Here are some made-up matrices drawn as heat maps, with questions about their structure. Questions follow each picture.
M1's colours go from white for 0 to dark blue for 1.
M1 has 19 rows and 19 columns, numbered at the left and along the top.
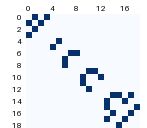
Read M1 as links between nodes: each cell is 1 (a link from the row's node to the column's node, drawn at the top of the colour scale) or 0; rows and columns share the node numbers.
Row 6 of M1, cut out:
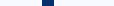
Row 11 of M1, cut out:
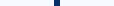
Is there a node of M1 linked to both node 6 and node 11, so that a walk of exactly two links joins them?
no
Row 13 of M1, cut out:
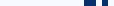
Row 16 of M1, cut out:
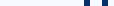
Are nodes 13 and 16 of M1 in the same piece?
yes
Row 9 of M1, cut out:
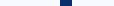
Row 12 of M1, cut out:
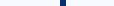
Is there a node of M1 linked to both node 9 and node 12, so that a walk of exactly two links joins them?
yes
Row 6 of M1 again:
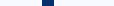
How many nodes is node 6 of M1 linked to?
2
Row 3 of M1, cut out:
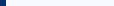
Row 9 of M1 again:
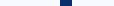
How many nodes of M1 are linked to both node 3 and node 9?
0
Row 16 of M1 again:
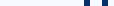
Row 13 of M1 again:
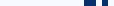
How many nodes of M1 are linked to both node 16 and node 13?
2
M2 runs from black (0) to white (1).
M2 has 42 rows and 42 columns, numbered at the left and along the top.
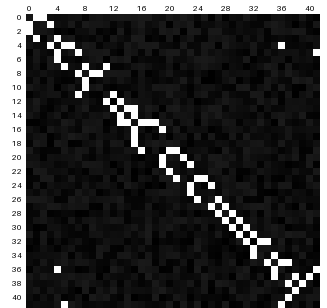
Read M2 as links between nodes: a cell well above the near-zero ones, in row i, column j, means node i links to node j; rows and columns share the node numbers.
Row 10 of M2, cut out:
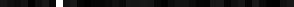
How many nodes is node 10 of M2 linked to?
1
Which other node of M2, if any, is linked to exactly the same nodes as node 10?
node 9
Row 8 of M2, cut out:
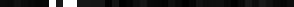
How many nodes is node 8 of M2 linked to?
3
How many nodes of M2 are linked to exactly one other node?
11
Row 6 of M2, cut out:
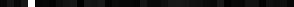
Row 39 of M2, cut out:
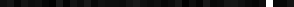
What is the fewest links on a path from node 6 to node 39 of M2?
6
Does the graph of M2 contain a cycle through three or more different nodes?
yes
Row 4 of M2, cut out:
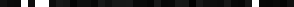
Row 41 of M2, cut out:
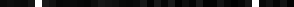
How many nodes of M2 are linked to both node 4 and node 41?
2
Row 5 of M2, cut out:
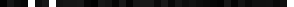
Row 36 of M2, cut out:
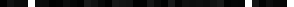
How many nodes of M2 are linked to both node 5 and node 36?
2
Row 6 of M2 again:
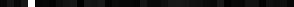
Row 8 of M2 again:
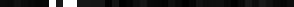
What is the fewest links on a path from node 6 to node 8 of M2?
4
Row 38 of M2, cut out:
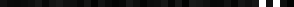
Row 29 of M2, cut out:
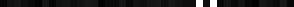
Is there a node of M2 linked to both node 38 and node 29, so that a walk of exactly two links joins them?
no
